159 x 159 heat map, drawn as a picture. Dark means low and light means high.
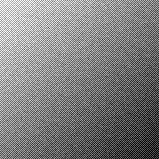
Slope: up to the top left. Average level on the scale: 50%. Odd rows or columns: none. Ninth with the lowest average: bottom right. Grain: checkered. Ninth with the highest average: top left.
